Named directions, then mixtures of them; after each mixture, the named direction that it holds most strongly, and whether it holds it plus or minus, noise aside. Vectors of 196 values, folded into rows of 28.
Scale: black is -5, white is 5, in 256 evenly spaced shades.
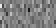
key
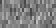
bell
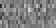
key, minus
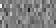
key, plus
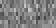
bell, minus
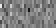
key, plus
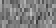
bell, minus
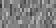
bell, plus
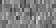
bell, plus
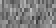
bell, minus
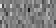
key, plus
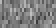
bell, minus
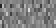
key, minus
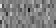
key, plus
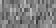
bell, minus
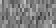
bell, minus
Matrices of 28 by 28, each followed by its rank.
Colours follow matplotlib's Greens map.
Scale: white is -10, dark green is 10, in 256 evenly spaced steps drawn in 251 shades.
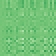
two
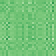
two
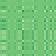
one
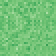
five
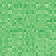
five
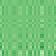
one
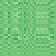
two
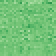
five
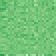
five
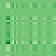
one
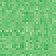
five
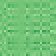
two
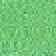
five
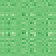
two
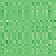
two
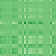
one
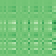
one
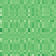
two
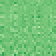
five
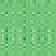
two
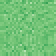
five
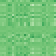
two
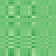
one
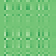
one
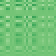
one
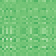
two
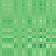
one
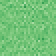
five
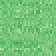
five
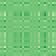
one
